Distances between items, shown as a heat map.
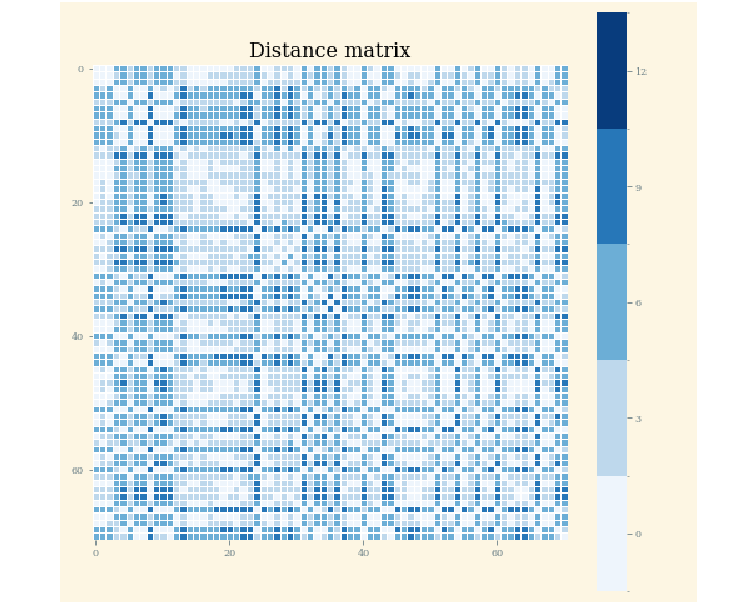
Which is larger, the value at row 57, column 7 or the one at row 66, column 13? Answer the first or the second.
the second
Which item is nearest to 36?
34
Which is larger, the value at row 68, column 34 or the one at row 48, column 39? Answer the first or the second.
the first
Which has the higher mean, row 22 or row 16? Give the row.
22
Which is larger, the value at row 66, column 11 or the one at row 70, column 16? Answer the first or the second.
the second
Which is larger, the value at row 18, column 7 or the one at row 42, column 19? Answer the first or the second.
the first
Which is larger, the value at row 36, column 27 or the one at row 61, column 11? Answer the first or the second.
the first
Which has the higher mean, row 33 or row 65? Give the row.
33
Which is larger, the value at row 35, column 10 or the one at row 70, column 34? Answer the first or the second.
the first
